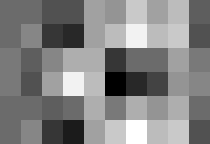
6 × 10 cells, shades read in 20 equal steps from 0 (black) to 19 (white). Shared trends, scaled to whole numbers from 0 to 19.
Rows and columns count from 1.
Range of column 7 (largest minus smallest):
16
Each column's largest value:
9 10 12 18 14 15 19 14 15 10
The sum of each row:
99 104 93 88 98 105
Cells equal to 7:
3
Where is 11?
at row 1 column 6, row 4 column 9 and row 5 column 8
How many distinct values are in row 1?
7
